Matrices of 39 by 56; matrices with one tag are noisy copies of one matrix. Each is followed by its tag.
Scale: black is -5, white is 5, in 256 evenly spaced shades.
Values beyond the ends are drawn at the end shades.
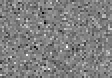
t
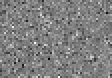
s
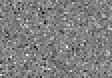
t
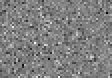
s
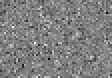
s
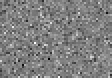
s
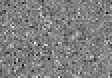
s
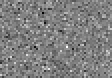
t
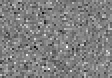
t
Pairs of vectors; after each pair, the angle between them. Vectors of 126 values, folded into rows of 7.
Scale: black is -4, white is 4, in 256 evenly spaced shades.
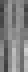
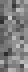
partly aligned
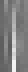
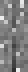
partly opposed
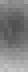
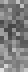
partly aligned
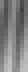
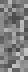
orthogonal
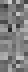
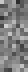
orthogonal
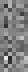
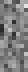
orthogonal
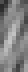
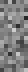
orthogonal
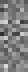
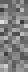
nearly parallel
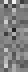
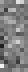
orthogonal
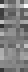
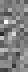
orthogonal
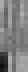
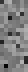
orthogonal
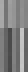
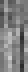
nearly opposite
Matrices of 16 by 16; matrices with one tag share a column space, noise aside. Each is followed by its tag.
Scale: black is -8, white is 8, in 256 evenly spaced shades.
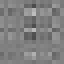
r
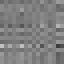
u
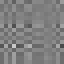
u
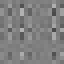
r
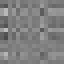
r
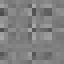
r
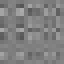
r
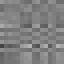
u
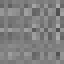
r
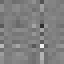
u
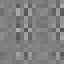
r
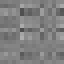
r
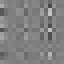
r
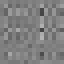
r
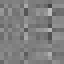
r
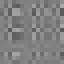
r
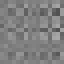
r
